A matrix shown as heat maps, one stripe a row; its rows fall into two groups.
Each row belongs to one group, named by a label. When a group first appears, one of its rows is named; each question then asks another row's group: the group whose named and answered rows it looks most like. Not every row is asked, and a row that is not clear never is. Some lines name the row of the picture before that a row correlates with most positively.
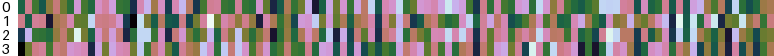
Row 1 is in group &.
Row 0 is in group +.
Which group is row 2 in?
+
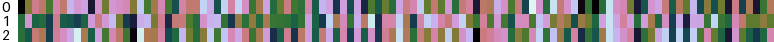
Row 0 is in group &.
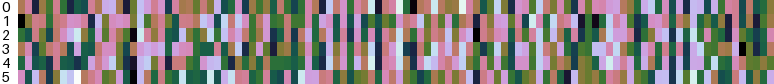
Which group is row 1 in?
&
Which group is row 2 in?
&
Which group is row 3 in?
+
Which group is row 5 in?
&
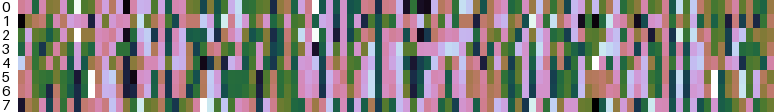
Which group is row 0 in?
+
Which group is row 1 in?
&
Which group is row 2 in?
+
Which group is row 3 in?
+
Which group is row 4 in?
+
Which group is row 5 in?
+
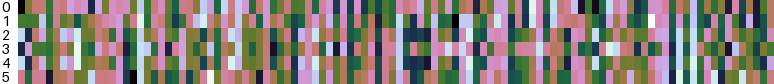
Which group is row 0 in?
&
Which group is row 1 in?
&
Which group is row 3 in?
+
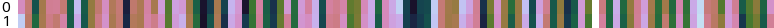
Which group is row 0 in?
+
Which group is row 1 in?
+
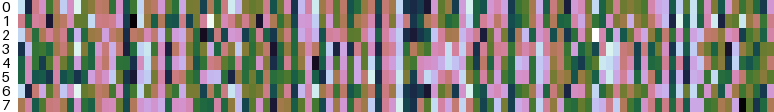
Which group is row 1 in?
&
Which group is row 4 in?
+
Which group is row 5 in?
+
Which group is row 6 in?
&
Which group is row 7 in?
+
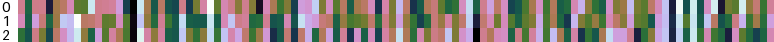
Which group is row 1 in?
&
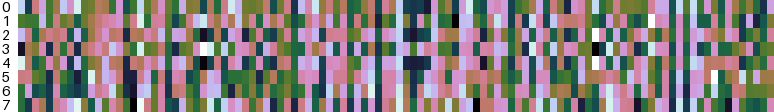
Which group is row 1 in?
&
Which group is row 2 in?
+
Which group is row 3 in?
&
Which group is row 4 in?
+
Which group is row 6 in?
+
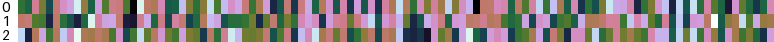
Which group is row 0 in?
&
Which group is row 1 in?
+
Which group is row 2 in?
&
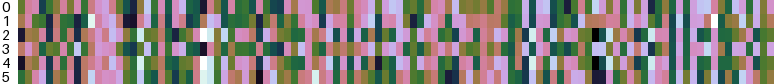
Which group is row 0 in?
+
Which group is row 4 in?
&
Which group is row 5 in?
&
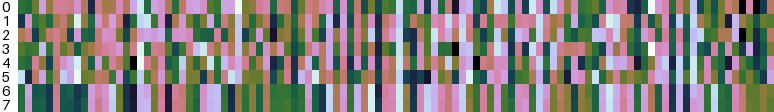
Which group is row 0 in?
&
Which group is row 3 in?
&
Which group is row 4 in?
&
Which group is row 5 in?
&
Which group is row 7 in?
+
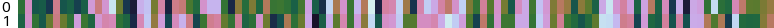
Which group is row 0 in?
+
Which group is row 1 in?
+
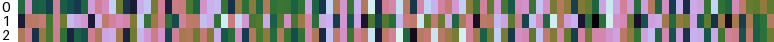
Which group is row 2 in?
+
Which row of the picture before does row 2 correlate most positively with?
0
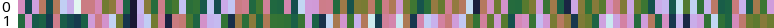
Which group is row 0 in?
&
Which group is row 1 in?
+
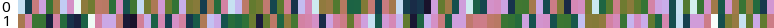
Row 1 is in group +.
